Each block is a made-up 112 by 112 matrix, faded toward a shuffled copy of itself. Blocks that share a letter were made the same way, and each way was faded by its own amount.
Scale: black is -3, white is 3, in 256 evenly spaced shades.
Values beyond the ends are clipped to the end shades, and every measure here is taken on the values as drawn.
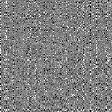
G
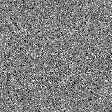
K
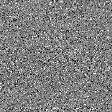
K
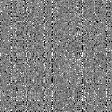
G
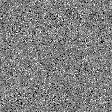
K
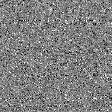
K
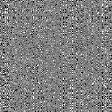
G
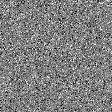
K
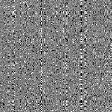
G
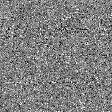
K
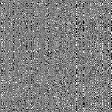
G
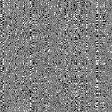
G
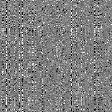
G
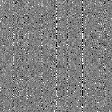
G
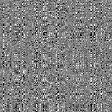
G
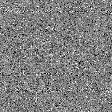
K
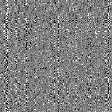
G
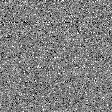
K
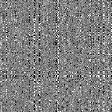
G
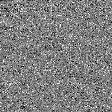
K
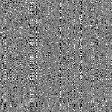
G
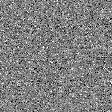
K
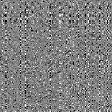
G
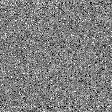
K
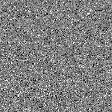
K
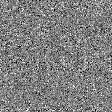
K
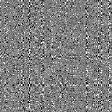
G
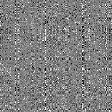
G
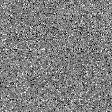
K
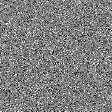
K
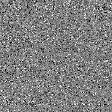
K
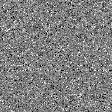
K
